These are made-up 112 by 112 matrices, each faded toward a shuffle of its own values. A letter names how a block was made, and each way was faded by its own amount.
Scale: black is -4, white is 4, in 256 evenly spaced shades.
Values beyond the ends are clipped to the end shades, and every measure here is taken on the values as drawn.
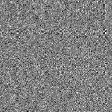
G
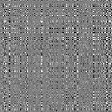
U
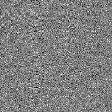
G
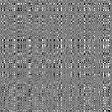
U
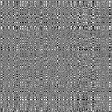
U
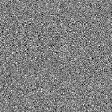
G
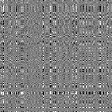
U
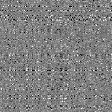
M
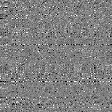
M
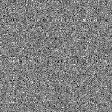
G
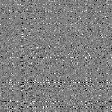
M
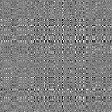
U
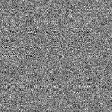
G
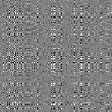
U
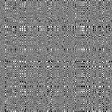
U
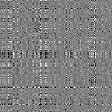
U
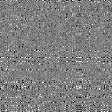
M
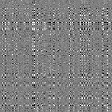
U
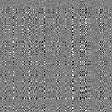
U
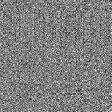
G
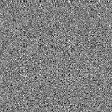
G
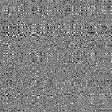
M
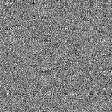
G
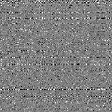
M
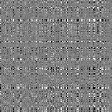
U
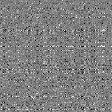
M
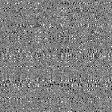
M
